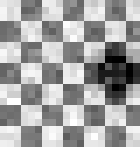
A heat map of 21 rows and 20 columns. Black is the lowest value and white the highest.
The field is checkered. A single dip lies in the middle right. The ninth with the lowest average is the middle right.
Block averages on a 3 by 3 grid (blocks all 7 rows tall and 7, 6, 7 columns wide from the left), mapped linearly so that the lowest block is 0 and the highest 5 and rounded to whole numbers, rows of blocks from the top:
5 5 5 / 5 5 0 / 5 5 5
